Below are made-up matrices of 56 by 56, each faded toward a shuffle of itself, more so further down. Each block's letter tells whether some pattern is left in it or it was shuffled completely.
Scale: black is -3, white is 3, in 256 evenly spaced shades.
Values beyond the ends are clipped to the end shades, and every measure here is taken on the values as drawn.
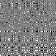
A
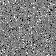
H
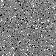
H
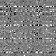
A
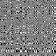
A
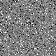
H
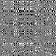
A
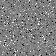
H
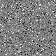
H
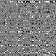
A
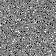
H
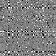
A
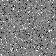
H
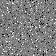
H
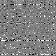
A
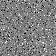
H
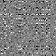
A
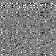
A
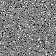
H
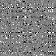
A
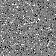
H
